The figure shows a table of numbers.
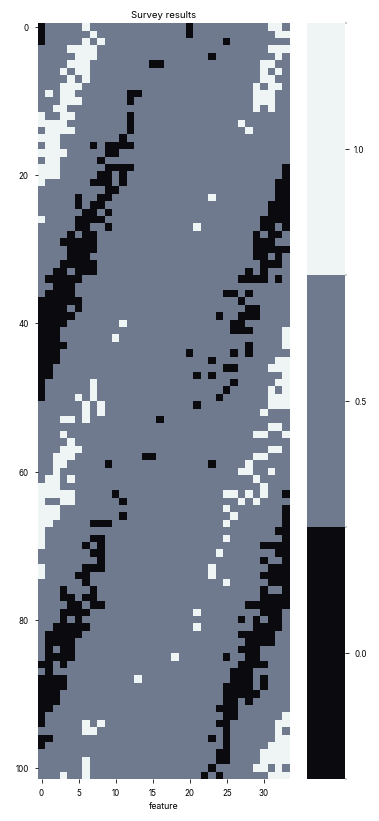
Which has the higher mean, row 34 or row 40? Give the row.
40
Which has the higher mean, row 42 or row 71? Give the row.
42
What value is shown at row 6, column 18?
0.5
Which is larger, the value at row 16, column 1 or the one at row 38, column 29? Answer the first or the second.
the first
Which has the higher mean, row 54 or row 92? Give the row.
54
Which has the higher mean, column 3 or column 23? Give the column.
23
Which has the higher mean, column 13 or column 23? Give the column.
13
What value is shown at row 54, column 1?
0.5
